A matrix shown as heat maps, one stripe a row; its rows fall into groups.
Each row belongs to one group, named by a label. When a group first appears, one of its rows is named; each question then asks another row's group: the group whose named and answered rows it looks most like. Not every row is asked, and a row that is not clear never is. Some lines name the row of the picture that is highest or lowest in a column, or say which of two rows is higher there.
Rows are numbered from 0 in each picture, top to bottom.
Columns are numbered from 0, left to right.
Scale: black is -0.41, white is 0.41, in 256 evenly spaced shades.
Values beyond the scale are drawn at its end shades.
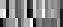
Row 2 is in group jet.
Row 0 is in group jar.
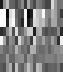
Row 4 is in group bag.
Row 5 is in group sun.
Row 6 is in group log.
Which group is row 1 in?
jar
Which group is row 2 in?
jar
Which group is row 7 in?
jet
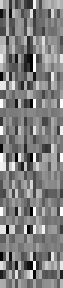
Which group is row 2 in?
log
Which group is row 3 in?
log
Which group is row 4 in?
jar
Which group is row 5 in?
jar
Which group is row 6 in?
bag
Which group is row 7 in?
bag
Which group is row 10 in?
log
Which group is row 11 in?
bag
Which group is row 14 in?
bag
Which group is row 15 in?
log
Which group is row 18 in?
jar
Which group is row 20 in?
jet
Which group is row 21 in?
jet
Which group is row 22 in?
sun
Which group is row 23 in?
bag
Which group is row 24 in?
jet
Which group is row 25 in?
jar
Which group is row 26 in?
log
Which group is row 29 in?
bag
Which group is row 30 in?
jet
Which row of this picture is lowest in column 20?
30
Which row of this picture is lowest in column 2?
25
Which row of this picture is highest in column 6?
17
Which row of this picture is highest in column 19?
0
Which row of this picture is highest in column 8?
25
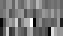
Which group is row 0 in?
jet
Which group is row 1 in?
log
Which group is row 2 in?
jet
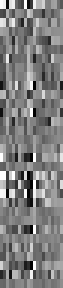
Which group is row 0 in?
jar
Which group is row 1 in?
log
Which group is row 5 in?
jet
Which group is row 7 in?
log
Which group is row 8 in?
log
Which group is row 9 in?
jet
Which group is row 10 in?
jar
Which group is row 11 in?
log
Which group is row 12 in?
jet
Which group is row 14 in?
log
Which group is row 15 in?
sun
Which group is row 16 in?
bag
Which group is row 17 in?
bag
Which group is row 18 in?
log
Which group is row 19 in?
jar
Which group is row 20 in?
bag
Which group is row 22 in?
bag
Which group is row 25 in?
bag
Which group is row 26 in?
jet
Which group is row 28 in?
log
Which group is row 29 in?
bag
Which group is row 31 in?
log
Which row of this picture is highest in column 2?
6
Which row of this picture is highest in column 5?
9
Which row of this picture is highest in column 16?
22
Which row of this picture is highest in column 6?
20
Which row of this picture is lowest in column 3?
30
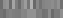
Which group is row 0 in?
jet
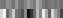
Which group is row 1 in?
jar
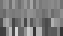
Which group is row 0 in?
jet
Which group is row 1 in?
log
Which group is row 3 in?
jet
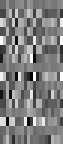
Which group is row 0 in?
log
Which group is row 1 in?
jet
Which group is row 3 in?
log
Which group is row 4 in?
bag
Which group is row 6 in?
jet
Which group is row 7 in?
log
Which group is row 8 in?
bag
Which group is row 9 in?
log
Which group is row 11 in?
jet
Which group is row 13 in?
jar
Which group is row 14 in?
log
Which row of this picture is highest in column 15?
8
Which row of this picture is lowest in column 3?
10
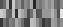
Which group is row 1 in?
bag
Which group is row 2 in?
sun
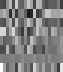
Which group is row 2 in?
jet
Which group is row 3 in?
jar
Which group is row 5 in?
log
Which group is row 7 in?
bag
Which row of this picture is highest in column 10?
4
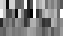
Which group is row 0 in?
jar
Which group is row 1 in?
bag
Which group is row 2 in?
sun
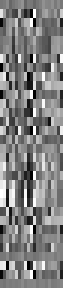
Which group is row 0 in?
log
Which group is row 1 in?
bag
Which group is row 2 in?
jet
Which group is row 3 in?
jet
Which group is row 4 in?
sun
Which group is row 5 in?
sun
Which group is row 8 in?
jar
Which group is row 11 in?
jar
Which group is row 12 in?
bag
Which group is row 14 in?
bag
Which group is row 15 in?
jet
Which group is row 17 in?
jar
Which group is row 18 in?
jar
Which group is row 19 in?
bag
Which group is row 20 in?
jar
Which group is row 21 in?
jar
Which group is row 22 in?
jar
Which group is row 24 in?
bag
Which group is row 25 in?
jet
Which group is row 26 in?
jet
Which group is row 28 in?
log
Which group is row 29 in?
jar
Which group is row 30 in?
jet
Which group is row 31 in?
log
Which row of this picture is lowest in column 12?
14
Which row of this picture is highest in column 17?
7
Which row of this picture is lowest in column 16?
13
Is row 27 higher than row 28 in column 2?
Yes
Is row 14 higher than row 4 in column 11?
Yes
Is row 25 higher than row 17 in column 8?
No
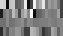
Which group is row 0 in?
jar
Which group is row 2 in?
log
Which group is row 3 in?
sun
